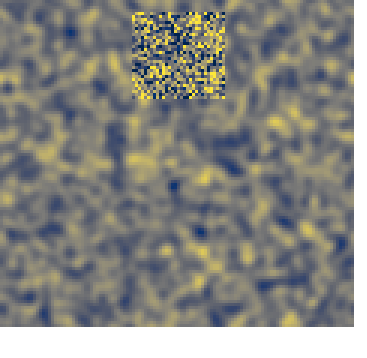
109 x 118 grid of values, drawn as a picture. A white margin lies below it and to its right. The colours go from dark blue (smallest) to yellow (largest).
Roughest part: top middle. Grain: blotchy. Slope: none. Odd patch: rougher, in the top middle. Mirror symmetry: none.
